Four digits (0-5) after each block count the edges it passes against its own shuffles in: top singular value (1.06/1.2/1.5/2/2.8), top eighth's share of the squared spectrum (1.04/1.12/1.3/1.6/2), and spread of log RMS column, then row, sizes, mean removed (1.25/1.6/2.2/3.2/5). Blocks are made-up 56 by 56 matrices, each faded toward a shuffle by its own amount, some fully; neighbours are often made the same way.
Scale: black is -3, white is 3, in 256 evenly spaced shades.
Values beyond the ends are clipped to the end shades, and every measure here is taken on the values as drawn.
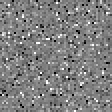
0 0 0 0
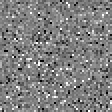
2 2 1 1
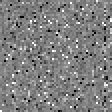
2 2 1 0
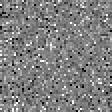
2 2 1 0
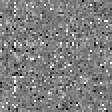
3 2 1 0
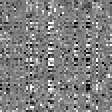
4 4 3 2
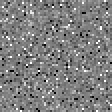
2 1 0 0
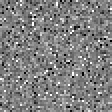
1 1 0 0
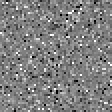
1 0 0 0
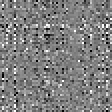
4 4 3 2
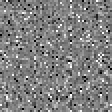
3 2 1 0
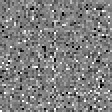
3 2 1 1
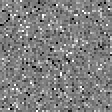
0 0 0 0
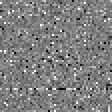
2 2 0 1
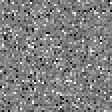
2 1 0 0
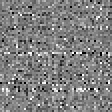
3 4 1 3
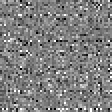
4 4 2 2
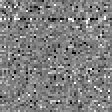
3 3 1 2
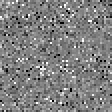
2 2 0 1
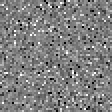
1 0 0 0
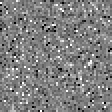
0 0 0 0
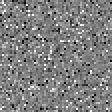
0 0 0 0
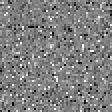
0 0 0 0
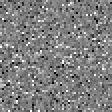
0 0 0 0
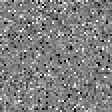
2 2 0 0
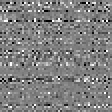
4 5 2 4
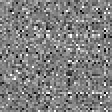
4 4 2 2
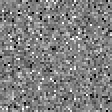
2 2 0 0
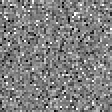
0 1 0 0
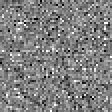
3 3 1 1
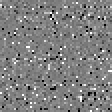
3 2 0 1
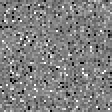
0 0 0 0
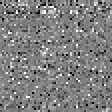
3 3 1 2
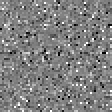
2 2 0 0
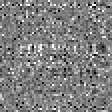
4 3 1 2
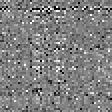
4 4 2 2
